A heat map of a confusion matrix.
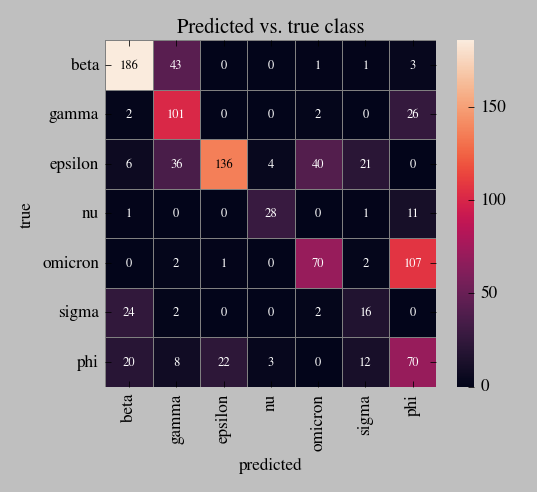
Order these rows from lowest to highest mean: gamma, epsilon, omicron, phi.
gamma, phi, omicron, epsilon
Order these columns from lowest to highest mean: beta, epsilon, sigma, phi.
sigma, epsilon, phi, beta
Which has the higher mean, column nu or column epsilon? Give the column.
epsilon
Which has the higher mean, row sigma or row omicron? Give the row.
omicron
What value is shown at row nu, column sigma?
1
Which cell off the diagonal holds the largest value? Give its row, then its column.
omicron, phi
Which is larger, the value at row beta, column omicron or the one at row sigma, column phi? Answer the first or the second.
the first
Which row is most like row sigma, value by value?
nu
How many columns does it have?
7
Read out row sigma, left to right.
24 2 0 0 2 16 0
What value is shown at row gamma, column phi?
26
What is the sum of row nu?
41
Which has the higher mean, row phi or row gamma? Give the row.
phi
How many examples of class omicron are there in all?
182
